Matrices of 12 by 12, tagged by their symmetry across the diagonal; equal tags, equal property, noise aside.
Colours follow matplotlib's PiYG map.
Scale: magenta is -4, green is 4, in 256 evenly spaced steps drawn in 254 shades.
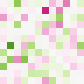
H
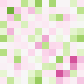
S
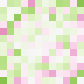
S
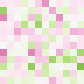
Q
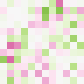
H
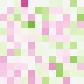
Q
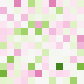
Q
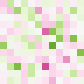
Q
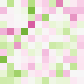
H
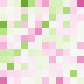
S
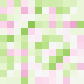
S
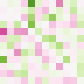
H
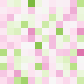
Q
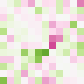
H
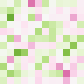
Q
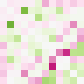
S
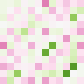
S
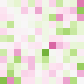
H
